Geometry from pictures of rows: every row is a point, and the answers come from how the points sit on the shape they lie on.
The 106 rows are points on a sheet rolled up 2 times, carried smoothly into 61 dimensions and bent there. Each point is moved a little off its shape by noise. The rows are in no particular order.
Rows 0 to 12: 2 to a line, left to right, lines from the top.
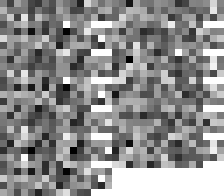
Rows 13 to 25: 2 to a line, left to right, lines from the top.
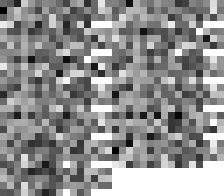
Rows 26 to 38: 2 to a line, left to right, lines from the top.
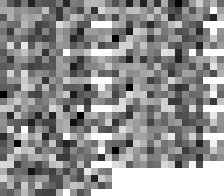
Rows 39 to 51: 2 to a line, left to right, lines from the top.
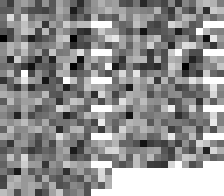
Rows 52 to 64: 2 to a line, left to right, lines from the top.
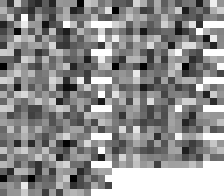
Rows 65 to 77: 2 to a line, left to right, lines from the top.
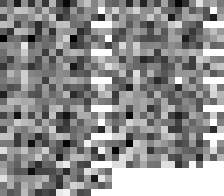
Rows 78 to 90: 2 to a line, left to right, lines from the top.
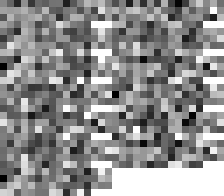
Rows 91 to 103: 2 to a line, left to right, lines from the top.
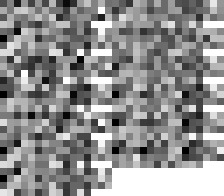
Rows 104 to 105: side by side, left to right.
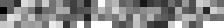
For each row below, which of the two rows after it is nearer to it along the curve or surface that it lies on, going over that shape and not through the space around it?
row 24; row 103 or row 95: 103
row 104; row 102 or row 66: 102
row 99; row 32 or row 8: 8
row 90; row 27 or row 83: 27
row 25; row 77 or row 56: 77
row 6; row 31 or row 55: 55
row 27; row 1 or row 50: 50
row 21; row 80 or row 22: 80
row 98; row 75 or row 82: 82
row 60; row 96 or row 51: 51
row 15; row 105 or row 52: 105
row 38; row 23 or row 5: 23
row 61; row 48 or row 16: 16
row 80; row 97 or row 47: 47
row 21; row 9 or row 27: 9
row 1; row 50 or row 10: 50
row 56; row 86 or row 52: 52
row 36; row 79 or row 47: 79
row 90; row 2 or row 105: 2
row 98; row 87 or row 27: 87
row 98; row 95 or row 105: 95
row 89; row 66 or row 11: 66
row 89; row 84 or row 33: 84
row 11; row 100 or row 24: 24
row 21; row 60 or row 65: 60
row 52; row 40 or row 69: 69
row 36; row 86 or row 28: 86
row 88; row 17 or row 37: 17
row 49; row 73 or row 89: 89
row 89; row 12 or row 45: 12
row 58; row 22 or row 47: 22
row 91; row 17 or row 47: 17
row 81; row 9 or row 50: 50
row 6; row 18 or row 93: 93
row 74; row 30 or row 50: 50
